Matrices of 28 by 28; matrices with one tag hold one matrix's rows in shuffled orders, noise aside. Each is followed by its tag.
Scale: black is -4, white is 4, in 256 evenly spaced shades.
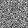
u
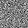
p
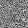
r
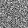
u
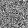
r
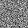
u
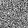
p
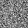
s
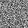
p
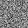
p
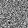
p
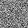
p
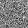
r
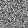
p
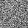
s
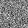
p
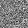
r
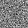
r
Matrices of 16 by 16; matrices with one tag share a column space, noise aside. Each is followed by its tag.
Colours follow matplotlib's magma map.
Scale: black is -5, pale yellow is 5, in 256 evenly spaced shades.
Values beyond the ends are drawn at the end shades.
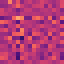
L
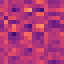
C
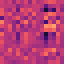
C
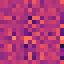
L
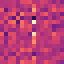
C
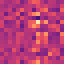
C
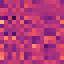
L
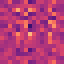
C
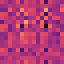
C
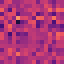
C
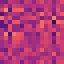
C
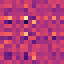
L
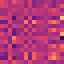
L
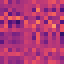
C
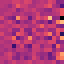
L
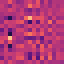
L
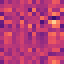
C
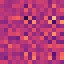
L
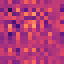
C
